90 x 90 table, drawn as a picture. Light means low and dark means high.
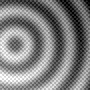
Odd rows or columns: none. Lone odd cells: none. Rings: centred on the middle left. Ninth with the highest average: top right. Slope: up to the top right.
